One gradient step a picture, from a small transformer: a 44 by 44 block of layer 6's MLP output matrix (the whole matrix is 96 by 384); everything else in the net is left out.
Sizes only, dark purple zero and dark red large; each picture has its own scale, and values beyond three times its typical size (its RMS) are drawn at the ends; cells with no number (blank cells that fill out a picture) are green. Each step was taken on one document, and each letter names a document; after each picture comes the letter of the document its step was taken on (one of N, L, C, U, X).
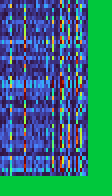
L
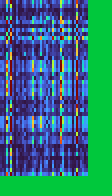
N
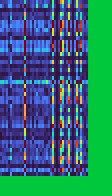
L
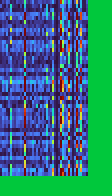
L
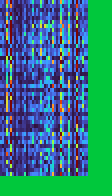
N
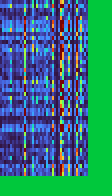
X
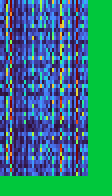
N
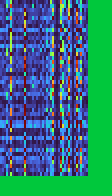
L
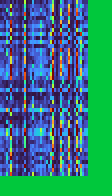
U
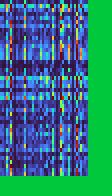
N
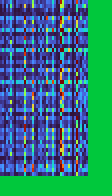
X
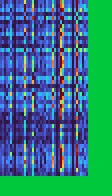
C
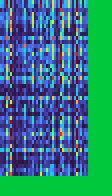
N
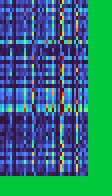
C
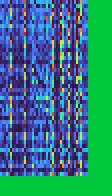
U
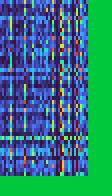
C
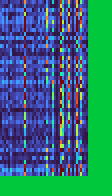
L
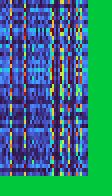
U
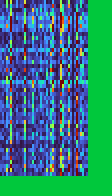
N
